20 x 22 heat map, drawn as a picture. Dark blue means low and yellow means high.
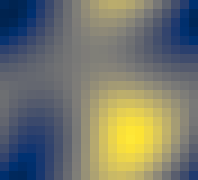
There are no regular stripes. The middle left is the smoothest part. The bottom right is the roughest part. The bottom middle is the ninth with the highest average. No lone cell stands out from its neighbours.
